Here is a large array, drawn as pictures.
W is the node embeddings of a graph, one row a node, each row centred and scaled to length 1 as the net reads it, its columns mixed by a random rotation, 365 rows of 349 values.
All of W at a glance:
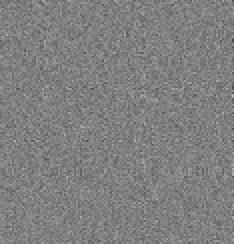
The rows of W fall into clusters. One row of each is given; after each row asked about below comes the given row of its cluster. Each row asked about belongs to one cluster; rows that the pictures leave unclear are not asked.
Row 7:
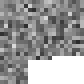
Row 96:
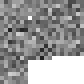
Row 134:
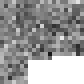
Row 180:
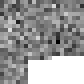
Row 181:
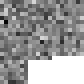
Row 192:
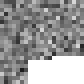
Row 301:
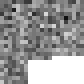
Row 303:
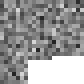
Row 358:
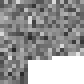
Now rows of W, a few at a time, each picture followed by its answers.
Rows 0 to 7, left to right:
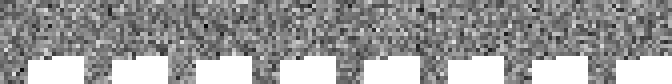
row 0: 192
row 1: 134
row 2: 134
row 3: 192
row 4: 192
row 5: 303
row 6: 7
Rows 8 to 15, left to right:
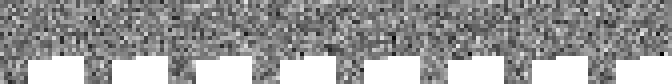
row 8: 181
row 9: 181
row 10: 301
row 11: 134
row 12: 180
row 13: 134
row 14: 303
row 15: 7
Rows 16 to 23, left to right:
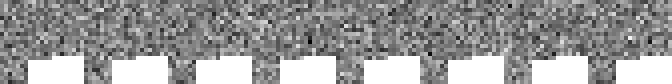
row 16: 181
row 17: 303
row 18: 181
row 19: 180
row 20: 96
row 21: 181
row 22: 134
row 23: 181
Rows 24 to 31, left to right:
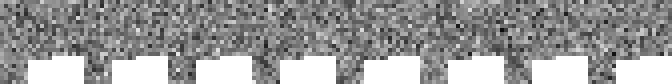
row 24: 134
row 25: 303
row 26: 358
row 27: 301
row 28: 192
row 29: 134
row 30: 301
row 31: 7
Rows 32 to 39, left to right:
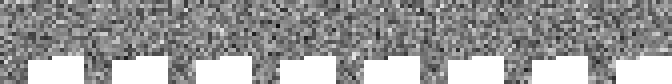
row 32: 358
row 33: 96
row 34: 303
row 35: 7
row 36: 303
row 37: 303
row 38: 192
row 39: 301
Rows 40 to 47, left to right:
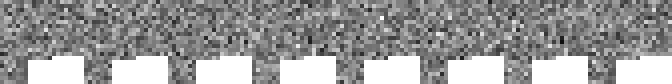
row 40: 358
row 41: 7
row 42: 181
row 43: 180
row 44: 7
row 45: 96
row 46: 180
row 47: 358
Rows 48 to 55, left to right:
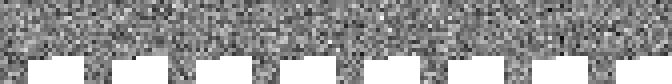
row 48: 96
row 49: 358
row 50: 303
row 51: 96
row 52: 7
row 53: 96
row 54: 180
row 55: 96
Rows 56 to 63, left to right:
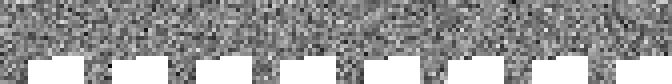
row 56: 358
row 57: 7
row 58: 358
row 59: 303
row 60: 358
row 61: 192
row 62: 192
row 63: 134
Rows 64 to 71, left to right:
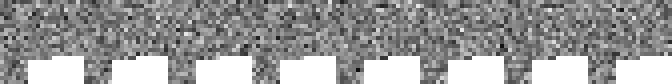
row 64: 301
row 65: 192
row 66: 96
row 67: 301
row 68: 192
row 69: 192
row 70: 192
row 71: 7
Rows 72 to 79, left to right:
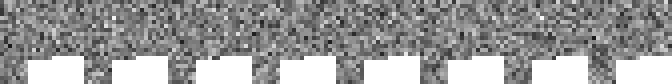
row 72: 303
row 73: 96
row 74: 192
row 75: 7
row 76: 181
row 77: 303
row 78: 358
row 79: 301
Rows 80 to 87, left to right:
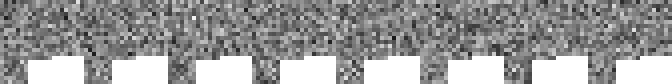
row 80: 301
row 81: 181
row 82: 303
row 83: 181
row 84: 180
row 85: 134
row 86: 358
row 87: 358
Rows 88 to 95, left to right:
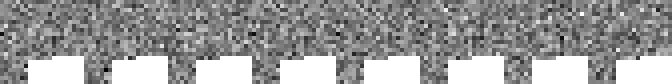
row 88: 7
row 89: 192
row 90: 96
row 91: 7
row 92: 7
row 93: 7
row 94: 180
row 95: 358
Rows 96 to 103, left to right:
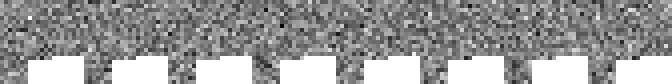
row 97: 192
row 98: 7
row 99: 301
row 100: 7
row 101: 192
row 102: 301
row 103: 192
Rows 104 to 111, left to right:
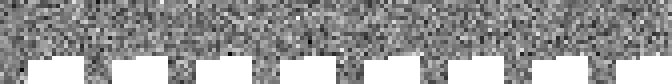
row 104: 192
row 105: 301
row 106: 181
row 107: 180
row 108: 358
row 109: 181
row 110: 7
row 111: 181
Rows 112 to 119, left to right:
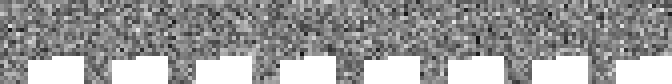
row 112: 96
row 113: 303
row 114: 181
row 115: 134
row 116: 96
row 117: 180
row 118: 181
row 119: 303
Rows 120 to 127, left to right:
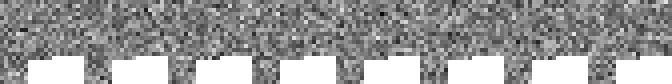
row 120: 96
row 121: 301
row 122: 192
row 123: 181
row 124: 181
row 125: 358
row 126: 192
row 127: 134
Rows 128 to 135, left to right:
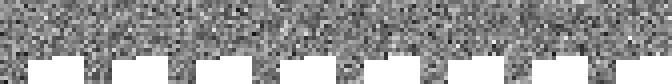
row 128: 7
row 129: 358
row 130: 358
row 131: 7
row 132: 134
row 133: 134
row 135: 181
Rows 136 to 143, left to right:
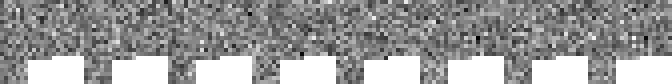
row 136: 303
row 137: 96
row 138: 303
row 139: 134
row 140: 358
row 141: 180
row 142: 96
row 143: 180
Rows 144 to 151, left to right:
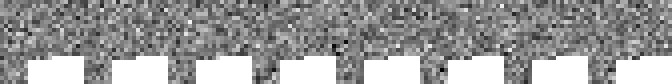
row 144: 96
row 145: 303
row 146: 96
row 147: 192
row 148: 358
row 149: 192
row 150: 358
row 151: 192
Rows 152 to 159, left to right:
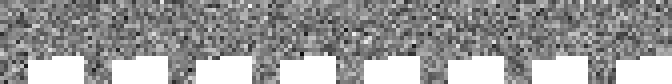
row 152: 7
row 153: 301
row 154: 192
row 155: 134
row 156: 96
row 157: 134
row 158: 301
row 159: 358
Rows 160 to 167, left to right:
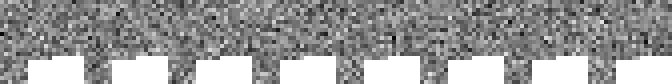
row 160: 7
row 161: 301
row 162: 192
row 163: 96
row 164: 180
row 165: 96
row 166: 181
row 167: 180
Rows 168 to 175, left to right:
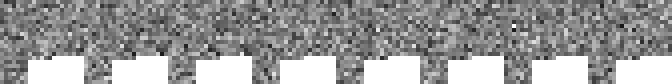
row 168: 192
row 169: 134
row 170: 134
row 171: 303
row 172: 192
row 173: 96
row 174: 96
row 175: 192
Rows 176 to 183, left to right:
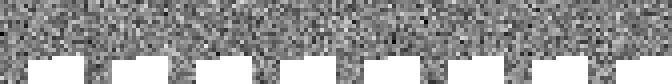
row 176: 7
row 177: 303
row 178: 134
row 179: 181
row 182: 7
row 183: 96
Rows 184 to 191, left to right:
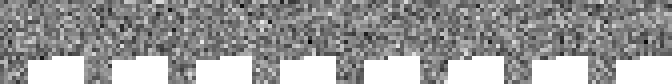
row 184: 96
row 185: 134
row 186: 303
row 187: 180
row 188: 358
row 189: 192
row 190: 180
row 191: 180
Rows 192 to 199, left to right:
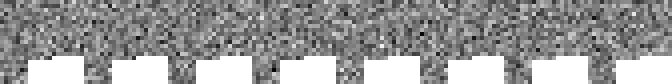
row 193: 7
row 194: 181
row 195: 192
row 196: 180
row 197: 7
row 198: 301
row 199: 301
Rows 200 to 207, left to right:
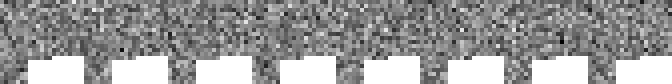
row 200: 192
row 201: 303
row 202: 181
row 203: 301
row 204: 7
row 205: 192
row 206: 180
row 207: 303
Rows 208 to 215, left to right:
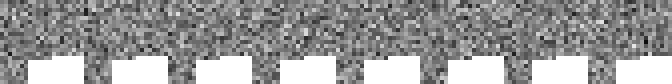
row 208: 181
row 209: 303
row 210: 7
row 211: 7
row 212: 7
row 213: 192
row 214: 181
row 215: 180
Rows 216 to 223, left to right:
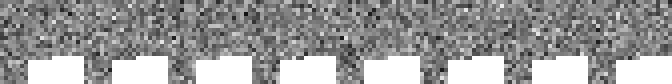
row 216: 181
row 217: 96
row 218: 301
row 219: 192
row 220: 301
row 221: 192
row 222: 7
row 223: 96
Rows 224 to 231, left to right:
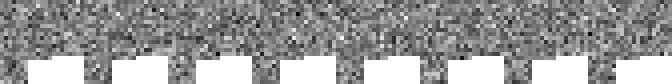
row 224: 301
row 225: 358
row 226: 134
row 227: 181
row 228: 180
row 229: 96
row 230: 181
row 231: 7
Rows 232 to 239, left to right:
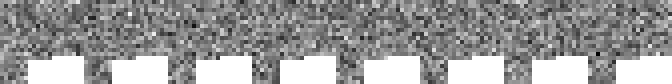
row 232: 134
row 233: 301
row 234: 7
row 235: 358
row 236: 301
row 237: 181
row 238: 180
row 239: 181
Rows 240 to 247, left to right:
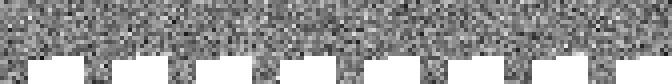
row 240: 96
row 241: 181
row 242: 181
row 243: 134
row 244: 96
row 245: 181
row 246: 358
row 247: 96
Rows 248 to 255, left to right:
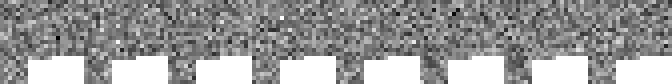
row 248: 180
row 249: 303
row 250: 181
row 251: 96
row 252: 96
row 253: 301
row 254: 301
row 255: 96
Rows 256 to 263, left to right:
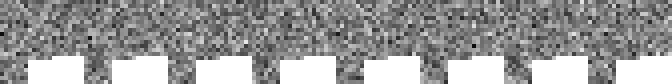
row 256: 7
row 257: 301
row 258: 96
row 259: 301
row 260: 7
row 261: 301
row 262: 301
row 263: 181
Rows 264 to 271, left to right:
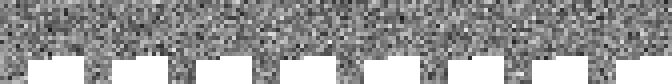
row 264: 134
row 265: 134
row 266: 358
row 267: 96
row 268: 301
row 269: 358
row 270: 96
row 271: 303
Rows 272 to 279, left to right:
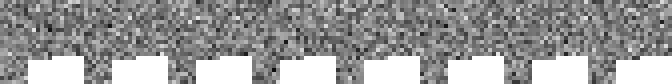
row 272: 134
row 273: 7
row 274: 96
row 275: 192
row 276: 303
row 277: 7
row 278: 181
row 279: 192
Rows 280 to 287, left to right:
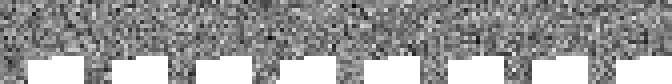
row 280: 301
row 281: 192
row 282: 358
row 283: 192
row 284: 134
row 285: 180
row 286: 358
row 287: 180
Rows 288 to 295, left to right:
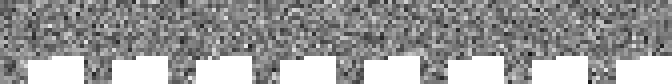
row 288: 301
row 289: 358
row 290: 192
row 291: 192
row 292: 358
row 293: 7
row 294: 7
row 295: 180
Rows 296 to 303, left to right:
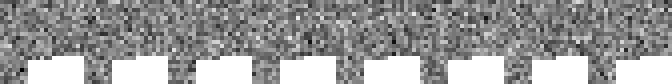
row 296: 192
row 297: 181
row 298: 192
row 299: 180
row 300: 180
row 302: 134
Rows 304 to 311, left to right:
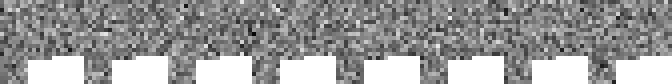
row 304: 303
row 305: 96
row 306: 134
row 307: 7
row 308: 96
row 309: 96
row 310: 303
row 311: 301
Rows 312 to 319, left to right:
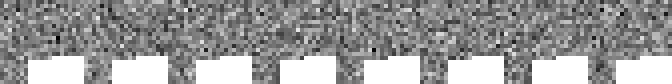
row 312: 180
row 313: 134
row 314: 303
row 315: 358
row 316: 303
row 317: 96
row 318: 358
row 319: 301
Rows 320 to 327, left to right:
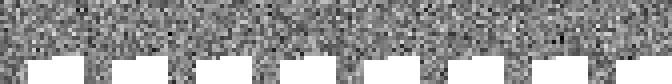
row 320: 303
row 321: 303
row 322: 7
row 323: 134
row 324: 303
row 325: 358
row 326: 180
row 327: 96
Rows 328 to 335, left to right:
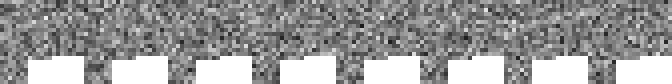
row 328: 180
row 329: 303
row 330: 192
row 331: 358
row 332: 7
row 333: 358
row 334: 180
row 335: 181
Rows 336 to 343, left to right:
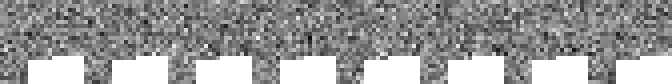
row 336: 358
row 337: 181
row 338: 134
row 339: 180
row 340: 192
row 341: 134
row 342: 303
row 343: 358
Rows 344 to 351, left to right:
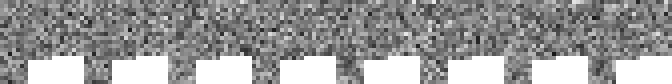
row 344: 181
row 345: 181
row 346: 134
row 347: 96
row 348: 301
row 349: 180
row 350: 134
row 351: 301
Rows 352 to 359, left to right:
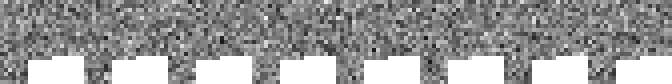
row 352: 358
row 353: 192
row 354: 7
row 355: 134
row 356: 303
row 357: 301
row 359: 358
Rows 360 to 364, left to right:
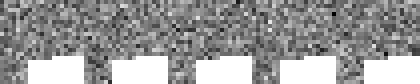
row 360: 303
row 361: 301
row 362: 96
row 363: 303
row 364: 134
